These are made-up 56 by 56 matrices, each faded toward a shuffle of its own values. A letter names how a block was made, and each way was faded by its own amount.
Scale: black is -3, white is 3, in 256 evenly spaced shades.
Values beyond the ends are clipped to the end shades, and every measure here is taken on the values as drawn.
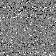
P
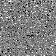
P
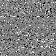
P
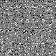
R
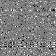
R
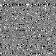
R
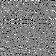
R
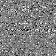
P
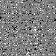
R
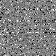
P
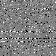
P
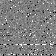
P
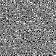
P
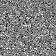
P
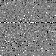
R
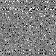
R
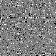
R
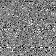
P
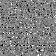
P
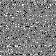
P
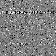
R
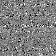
P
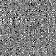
R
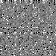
R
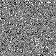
P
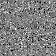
P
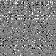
R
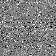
P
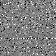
P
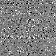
R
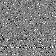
P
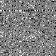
R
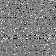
P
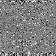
R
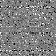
R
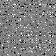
R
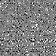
R
